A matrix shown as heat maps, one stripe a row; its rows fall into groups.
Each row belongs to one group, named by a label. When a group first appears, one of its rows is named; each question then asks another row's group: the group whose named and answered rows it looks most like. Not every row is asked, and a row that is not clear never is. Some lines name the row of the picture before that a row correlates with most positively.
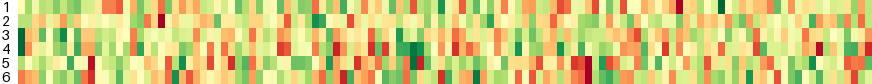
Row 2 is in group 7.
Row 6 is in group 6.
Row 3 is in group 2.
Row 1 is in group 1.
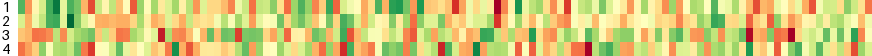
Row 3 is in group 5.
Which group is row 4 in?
6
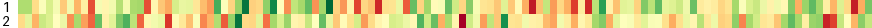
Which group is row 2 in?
6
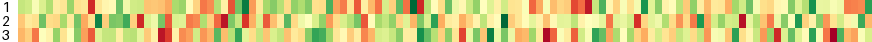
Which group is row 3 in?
6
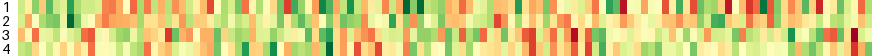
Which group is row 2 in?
1
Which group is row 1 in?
1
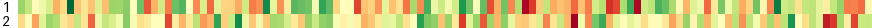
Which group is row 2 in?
6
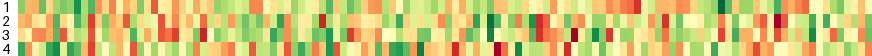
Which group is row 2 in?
5
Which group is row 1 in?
1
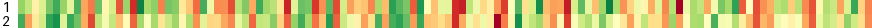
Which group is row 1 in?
2
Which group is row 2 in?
2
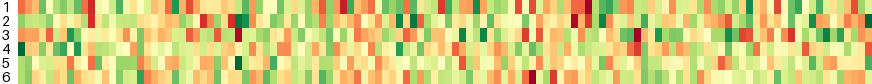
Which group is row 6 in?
7
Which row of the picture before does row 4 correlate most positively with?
2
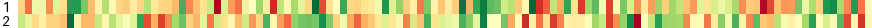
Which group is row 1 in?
5
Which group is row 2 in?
7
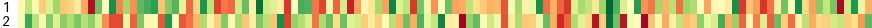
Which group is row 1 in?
2
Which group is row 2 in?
1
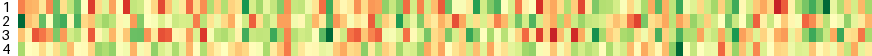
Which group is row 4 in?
2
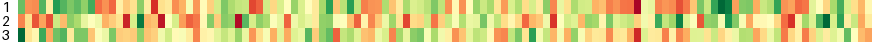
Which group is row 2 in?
5
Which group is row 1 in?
1
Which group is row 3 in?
1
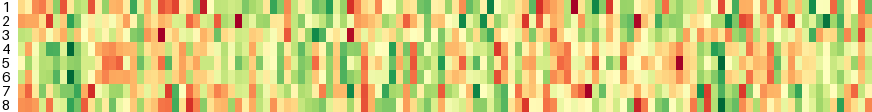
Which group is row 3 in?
7
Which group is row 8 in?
6
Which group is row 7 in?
6
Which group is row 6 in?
1
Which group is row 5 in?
1
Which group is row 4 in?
1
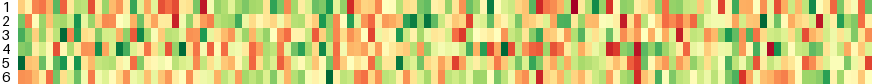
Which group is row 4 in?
7
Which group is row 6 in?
5
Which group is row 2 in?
1
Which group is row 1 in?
5
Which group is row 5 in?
2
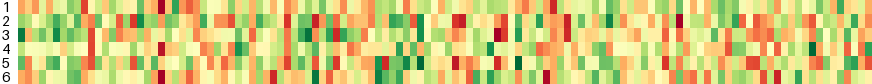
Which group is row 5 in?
2
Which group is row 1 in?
6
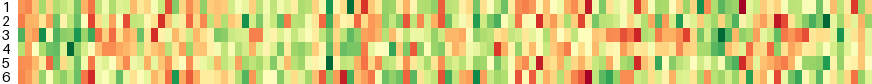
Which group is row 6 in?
6
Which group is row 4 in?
1
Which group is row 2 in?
5
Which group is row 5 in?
5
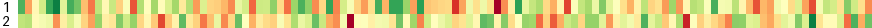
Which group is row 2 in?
7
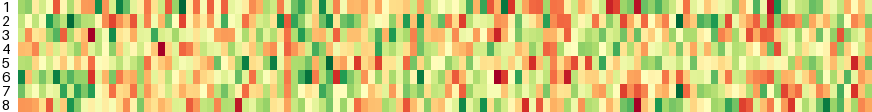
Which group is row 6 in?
1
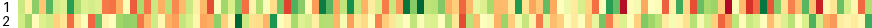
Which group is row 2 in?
7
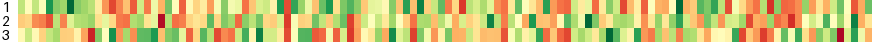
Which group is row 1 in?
1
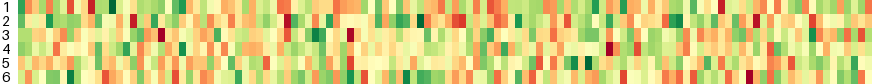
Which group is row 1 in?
2
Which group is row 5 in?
5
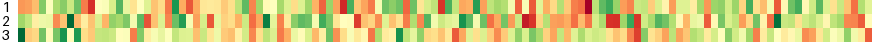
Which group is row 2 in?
7
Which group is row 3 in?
2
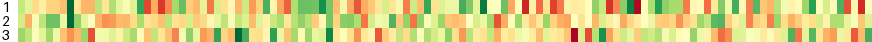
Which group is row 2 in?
1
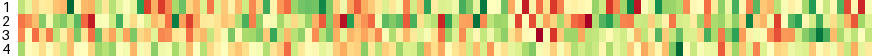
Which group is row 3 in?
5
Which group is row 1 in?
7
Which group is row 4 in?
2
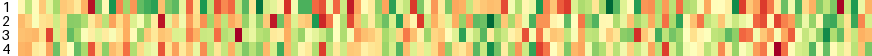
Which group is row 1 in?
2
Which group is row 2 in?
5
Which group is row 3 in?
5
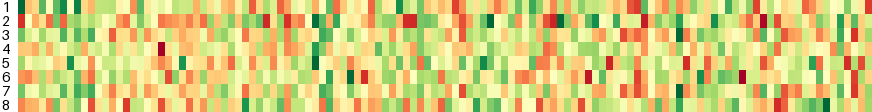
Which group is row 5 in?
7
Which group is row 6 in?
6
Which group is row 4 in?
6
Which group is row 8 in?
5
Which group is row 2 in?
5
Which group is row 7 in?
1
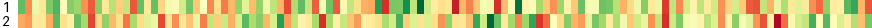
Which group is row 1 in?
2
